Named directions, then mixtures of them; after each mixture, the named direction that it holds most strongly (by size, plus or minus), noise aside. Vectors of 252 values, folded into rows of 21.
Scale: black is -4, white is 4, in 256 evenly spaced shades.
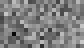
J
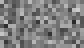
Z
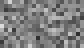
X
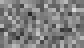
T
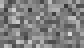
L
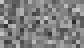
Z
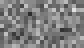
T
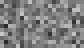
Z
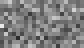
T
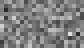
X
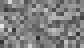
X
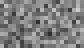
Z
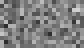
Z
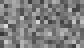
Z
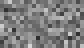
X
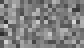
Z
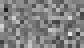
X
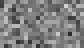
L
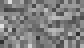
X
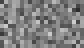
Z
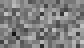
J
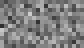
T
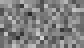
T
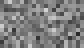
X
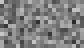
Z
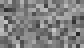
X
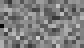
X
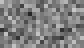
T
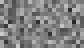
Z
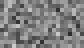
L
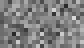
J
